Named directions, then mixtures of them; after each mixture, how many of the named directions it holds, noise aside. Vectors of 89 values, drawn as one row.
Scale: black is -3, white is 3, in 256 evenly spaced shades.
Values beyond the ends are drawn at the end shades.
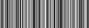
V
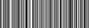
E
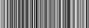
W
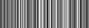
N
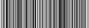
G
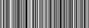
two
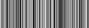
two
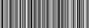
two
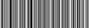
one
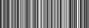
two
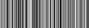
three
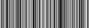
two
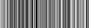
one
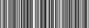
one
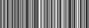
three
